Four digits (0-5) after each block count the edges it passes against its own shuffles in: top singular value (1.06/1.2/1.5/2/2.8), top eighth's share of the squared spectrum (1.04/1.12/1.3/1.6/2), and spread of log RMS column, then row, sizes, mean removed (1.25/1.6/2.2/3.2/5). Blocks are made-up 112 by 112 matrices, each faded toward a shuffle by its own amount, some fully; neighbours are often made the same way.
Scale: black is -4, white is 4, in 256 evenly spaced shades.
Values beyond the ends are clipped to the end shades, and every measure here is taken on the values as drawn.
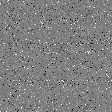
2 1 0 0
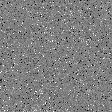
2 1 0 0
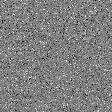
2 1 0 0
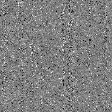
1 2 3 0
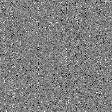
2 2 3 0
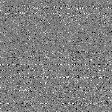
2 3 1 3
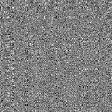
4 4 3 2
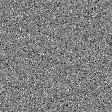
0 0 0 0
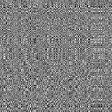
5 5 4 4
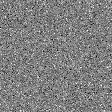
2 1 0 0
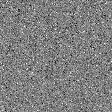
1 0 0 0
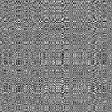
5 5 4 4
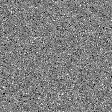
2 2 0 0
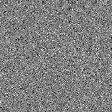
3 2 0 1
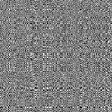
5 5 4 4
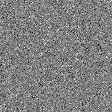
2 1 0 0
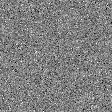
0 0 0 0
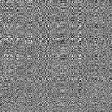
5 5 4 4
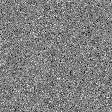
0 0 0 0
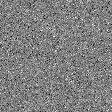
0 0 0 0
